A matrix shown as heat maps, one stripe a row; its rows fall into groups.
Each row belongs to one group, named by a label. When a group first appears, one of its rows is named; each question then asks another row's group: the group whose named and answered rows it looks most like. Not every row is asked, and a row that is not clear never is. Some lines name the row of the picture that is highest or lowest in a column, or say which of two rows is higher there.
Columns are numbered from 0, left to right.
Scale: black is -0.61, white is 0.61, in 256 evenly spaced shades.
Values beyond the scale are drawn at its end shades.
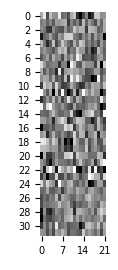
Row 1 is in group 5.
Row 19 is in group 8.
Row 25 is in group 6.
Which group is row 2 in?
6
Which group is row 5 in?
5
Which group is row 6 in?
5
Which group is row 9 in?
5
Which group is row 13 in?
8
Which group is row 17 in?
6
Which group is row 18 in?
8
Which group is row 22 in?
8
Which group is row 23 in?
6
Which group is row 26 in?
6
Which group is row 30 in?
6
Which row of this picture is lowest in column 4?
11
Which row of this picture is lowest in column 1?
22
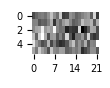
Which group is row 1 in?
6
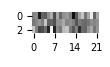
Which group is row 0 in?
6
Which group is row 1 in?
5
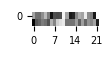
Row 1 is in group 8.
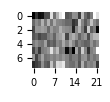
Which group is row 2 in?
8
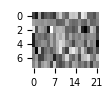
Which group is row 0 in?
6
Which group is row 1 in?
8
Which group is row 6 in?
6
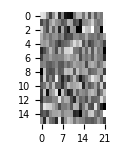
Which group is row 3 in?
8
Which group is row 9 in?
6
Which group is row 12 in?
5
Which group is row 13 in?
8
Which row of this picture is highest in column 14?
2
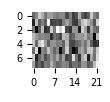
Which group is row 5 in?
6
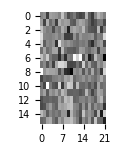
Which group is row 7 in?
5
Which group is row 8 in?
8
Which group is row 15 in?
8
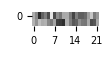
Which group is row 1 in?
8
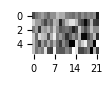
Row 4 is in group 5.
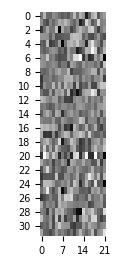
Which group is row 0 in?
6
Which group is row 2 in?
6
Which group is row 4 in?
6
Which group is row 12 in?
8
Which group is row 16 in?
8
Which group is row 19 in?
6
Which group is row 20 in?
8
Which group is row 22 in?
6
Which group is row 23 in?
6
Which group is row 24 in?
8
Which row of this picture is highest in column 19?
1
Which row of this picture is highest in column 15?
20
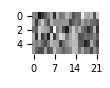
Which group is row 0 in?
6
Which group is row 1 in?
8
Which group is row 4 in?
5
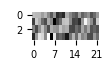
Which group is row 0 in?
8
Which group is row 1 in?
6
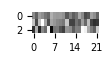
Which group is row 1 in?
8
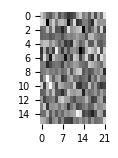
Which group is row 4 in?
8
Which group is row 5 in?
6
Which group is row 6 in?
8
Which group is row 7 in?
6
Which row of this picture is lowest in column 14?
2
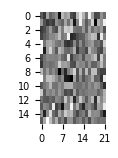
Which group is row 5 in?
8
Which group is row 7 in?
5
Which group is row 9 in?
8
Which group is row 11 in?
8
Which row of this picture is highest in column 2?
15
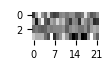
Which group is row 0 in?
6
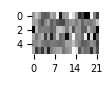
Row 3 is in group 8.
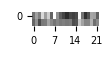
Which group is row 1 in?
6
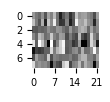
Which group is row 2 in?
6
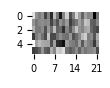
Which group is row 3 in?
6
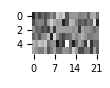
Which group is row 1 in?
5
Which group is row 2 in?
6
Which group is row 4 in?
8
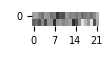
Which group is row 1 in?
6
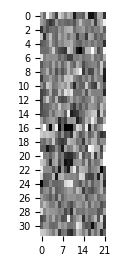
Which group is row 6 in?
8
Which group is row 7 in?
5
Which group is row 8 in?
5
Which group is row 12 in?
6
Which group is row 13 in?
5
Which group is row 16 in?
8
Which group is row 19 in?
6
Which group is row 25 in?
5
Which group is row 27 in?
8
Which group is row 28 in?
8
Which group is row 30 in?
5
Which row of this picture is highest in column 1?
16
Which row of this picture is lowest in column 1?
3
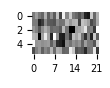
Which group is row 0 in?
5
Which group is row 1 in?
6
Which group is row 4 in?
8
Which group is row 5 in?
5
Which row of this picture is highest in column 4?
3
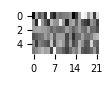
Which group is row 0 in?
6
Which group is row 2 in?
8
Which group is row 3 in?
5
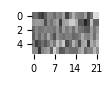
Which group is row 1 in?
5
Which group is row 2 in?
5
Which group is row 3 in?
6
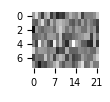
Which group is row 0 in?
8
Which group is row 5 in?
8
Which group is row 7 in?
6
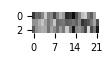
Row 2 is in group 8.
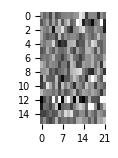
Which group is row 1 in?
5
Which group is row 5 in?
6
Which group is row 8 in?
5
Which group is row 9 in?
6
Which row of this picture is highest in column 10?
14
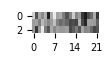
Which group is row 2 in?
8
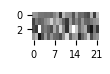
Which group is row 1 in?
5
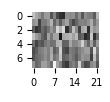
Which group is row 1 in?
6
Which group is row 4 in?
6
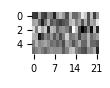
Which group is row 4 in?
8
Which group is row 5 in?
5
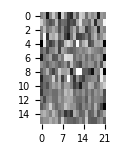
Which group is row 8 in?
5
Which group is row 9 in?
5
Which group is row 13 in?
8
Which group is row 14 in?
8
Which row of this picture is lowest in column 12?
3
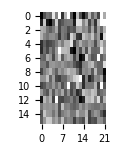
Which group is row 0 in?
5
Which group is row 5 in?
5
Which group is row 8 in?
8
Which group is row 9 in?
5
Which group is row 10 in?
5
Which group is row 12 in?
6
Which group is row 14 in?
8
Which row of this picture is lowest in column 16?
9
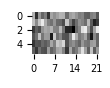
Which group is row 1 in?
8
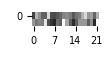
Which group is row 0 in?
6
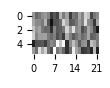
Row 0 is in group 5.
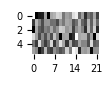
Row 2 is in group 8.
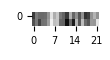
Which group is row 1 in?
5
